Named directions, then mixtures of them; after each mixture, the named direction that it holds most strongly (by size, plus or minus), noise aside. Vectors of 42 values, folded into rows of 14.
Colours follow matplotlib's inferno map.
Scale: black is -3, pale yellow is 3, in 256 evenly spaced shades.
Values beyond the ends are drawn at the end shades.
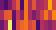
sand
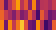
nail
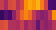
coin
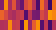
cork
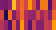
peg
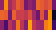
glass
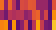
glass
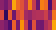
peg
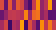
cork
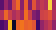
sand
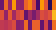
cork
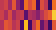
cork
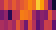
coin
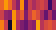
sand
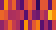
cork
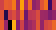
sand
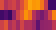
coin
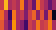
sand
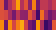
nail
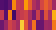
peg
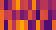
nail
